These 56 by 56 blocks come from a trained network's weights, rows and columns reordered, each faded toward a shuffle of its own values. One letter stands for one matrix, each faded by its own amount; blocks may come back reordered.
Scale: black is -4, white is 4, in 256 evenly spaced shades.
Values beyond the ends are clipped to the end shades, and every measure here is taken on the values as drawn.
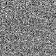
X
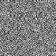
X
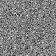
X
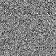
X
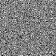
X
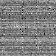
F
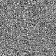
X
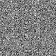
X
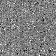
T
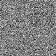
X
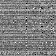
F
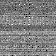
F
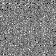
T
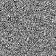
X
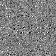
T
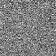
X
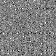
T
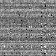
F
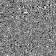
T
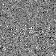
T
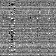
F
